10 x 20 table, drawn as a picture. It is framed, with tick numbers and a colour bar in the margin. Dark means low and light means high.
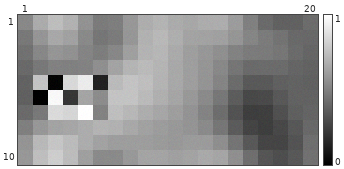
The bottom middle is the calmest part. In the middle left lies a patch that is rougher than the rest. Values change most from cell to cell in the middle left. No regular stripes run through it.
